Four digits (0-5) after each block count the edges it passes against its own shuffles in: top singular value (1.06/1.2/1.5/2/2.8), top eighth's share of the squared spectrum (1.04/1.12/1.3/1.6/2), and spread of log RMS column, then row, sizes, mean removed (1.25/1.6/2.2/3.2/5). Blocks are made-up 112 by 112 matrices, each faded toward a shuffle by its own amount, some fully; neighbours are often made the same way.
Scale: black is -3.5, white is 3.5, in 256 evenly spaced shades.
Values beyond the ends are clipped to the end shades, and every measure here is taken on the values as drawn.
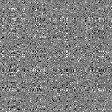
5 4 3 3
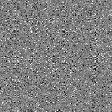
4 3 2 2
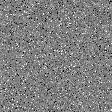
2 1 0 0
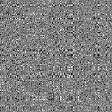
5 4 3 3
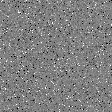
0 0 0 0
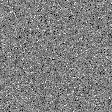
0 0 0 0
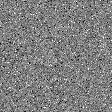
0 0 0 0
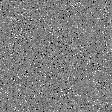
0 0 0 0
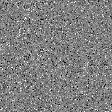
3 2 1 1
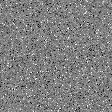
0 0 0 0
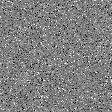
2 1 0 0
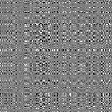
5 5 4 4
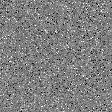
3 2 0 0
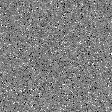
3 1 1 0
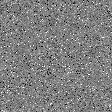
1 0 0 0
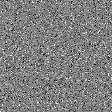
3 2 1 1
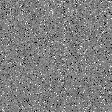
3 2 1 0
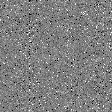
2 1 2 0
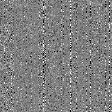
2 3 4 0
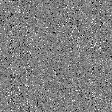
1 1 2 0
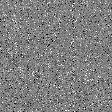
1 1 1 0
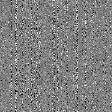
2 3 4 0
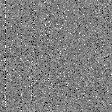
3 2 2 0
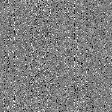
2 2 3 0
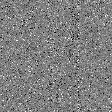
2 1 2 0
